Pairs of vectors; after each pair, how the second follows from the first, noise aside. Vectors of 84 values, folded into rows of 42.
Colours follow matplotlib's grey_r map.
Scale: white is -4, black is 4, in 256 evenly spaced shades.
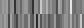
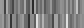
wrapped around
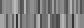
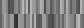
shuffled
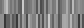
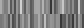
wrapped around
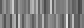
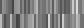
shuffled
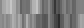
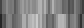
wrapped around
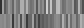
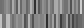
wrapped around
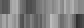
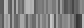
sign-scrambled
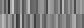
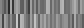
sign-scrambled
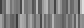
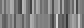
shuffled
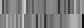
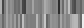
sign-scrambled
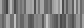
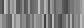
shuffled
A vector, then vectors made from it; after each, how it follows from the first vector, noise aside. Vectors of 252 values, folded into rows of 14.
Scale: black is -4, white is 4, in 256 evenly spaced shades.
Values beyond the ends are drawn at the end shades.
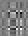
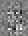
sign-scrambled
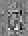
sign-scrambled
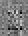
sign-scrambled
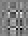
negated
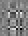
negated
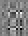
negated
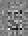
sign-scrambled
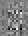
sign-scrambled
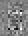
sign-scrambled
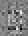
sign-scrambled
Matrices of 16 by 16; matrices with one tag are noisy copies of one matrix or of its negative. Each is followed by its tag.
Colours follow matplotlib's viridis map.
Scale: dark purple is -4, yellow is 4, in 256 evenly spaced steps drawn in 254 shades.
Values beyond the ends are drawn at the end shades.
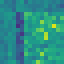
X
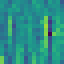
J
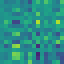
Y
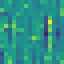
J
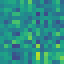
Y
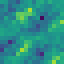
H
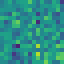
Y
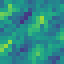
H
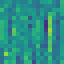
J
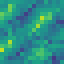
H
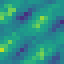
H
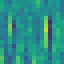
J
